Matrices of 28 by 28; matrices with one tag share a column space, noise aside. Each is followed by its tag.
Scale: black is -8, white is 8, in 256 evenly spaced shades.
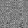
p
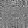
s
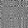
s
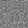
p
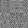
p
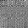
s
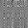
s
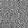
p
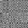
p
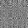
s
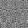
p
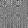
s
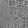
s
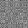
p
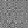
p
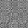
p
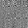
s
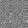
p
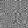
p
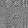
s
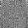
s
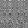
p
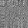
s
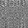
s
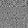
s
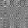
s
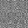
p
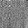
s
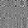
s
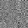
p
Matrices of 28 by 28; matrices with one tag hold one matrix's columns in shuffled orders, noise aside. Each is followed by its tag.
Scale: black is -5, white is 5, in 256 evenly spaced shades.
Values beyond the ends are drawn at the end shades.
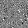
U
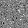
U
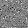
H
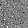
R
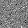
R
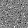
R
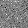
H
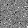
R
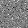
H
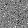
R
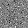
R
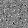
U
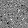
U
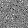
H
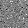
H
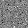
R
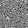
H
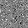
U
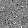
R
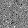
R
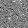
H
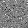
H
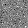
R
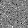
R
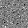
R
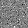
R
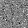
U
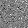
H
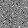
R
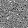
H
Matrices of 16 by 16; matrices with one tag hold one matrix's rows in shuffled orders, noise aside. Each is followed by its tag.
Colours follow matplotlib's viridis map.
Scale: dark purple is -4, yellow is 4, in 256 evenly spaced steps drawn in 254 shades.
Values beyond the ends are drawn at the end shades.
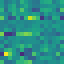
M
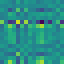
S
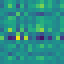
S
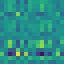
S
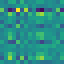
S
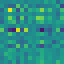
S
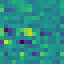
M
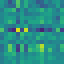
S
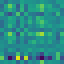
S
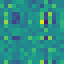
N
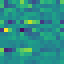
M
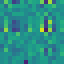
N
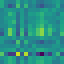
S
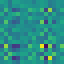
N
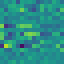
M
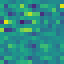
M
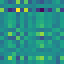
S
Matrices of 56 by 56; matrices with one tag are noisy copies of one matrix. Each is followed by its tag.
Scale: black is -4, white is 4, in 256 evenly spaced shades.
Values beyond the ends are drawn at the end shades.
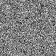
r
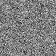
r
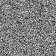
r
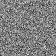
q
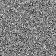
q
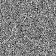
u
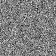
u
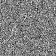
u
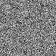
r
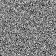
q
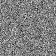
u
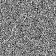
u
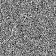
u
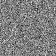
u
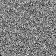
q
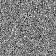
u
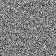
q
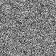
r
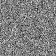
u
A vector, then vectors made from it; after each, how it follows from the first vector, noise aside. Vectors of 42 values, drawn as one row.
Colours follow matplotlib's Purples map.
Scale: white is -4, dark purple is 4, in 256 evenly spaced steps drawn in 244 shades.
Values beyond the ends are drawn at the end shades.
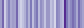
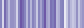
negated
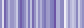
negated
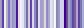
scaled up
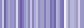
negated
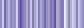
negated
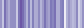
negated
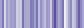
sign-scrambled
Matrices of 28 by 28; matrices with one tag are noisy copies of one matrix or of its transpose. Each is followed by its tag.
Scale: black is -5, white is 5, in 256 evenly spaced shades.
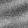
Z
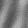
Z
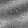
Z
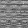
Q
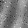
Z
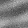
Z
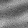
Z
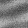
Z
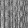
Q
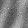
Z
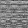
Q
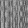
Q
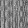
Q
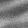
Z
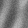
Z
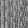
Q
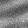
Z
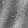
Z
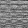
Q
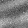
Z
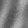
Z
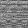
Q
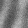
Z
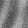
Z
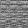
Q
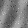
Z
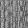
Q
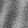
Z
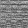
Q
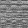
Q
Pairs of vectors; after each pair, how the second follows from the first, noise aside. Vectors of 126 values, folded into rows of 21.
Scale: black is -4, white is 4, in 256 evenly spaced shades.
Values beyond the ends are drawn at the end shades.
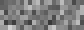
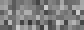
shuffled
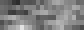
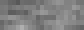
shrunk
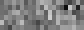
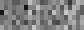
shuffled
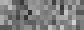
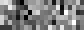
scaled up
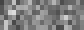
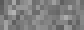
shrunk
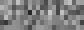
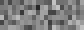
shuffled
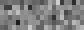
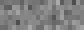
shrunk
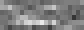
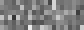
shuffled
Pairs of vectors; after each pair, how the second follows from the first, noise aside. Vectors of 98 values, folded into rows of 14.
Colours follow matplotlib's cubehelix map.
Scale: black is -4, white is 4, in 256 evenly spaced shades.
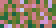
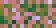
wrapped around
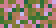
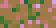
partly zeroed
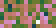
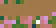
partly zeroed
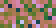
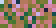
wrapped around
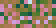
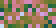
wrapped around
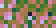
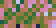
wrapped around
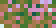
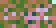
wrapped around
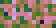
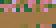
partly zeroed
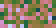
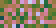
wrapped around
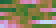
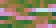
wrapped around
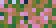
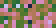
wrapped around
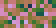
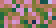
wrapped around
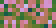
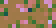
partly zeroed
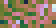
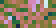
wrapped around
